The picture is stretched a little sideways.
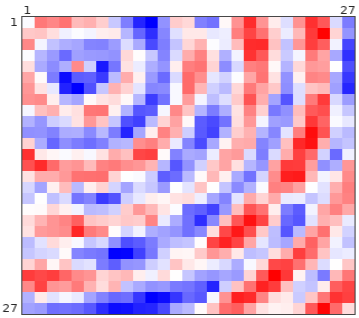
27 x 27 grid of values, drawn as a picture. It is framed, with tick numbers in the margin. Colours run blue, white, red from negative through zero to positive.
The ninth with the highest average is the bottom right. Neither half mirrors the other. No row or column stands out. Rings spread out from the top left.
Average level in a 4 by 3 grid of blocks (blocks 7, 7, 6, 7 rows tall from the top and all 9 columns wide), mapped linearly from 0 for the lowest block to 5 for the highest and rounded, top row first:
014 / 213 / 314 / 105
